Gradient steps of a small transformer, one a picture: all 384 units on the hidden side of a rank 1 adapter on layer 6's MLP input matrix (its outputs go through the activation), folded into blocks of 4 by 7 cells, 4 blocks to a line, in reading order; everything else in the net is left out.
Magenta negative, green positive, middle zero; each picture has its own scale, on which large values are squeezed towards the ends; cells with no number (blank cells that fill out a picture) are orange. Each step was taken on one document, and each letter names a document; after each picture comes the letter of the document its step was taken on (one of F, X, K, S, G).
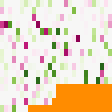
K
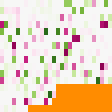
K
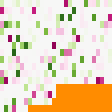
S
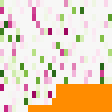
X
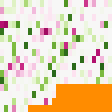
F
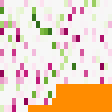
X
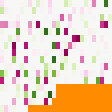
K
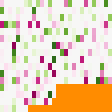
K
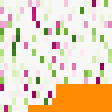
X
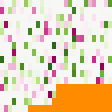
F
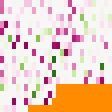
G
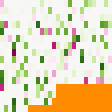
G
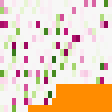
G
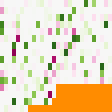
F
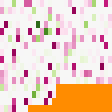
G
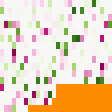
K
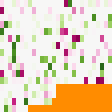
S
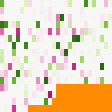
F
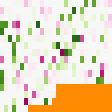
F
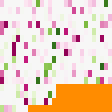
K
